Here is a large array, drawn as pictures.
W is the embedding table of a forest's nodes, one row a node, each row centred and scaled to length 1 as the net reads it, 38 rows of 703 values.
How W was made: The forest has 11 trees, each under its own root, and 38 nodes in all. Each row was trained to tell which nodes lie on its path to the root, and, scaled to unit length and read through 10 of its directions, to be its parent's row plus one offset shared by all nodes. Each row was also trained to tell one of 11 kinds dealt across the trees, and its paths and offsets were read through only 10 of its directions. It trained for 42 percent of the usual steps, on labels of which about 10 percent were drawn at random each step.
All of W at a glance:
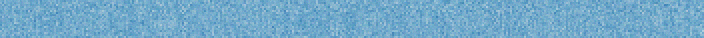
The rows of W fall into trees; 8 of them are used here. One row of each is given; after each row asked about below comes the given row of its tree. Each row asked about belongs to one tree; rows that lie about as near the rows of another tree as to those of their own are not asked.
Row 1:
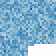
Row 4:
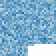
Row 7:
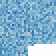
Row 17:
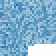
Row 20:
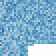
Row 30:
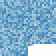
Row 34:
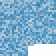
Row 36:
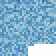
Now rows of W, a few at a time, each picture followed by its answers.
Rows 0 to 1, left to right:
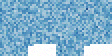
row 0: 30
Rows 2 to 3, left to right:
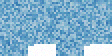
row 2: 1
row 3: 34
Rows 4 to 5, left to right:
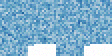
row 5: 20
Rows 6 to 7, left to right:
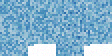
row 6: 7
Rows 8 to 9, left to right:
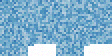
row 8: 7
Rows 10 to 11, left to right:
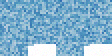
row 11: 30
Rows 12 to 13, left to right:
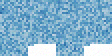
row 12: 7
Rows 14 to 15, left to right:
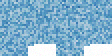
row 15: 1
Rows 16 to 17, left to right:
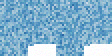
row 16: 20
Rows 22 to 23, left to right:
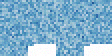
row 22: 4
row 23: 20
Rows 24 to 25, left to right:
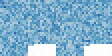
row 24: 4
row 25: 20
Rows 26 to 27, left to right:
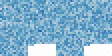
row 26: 1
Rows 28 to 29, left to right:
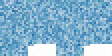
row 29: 4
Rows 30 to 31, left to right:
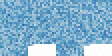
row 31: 7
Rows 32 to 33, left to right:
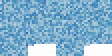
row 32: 1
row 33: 34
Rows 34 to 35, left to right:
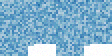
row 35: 4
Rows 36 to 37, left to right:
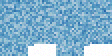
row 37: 30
